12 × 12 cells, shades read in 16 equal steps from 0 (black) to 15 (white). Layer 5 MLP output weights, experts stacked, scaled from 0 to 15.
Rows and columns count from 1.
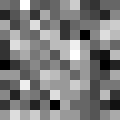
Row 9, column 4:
5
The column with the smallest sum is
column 10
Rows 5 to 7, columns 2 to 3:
13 11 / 8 10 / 3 6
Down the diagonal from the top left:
7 5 7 6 7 5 5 6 10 4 3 10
